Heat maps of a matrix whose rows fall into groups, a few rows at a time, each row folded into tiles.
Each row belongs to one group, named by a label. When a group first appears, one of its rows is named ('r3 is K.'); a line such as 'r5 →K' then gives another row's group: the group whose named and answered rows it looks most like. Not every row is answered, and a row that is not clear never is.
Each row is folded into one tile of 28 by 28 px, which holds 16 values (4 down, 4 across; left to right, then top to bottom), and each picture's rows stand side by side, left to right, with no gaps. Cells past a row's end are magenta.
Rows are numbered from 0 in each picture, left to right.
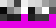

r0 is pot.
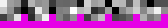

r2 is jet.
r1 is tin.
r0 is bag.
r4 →pot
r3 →bag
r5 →jet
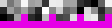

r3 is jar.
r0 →pot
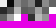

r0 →tin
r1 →jet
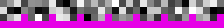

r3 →pot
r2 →jar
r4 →tin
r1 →jar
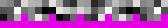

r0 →pot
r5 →pot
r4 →jar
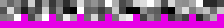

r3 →jar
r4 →jar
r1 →tin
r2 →jar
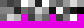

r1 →tin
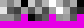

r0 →bag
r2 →bag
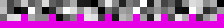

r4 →jet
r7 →bag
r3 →jar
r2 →jet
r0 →jar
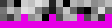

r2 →tin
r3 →pot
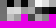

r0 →jet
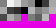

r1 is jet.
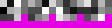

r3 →tin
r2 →jar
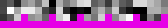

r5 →pot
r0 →jet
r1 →bag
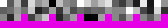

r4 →jet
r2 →pot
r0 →tin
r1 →bag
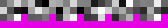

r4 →tin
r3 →jet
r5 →tin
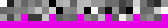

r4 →jar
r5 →jet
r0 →tin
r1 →jet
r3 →tin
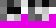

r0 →jar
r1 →jet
